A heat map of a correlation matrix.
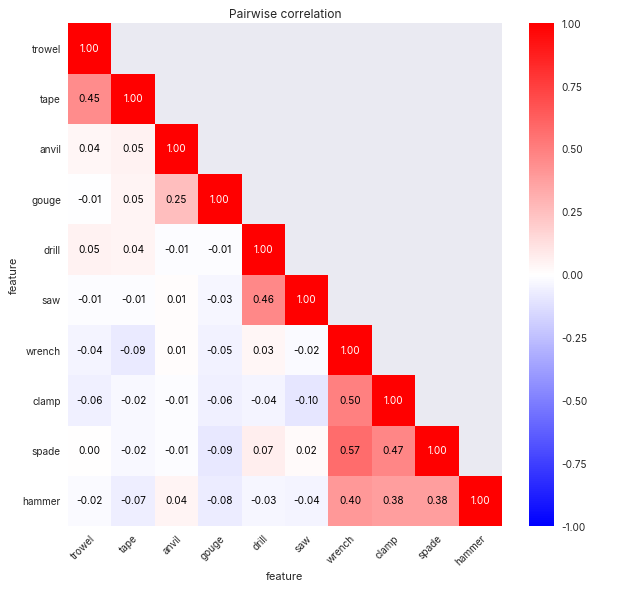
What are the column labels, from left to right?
trowel, tape, anvil, gouge, drill, saw, wrench, clamp, spade, hammer
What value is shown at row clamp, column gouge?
-0.06
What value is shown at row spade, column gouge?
-0.09
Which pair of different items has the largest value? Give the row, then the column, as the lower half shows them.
spade, wrench
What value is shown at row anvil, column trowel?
0.04
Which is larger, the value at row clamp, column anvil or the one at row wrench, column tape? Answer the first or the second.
the first
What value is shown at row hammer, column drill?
-0.03
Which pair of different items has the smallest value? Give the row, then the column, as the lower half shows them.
clamp, saw
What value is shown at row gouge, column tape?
0.05
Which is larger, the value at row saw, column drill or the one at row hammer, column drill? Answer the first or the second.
the first
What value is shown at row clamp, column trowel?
-0.06
